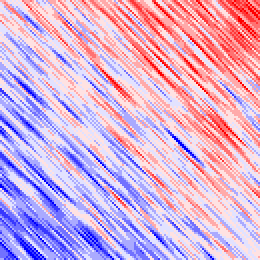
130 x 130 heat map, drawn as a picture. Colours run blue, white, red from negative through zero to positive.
Mirror symmetry: none. Ninth with the highest average: top right. Grain: diagonal, down to the right. Average level on the scale: 50%. Slope: up to the top right.
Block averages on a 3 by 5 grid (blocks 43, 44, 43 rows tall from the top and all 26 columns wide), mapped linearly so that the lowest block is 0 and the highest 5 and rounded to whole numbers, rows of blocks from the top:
23445 / 12334 / 01123
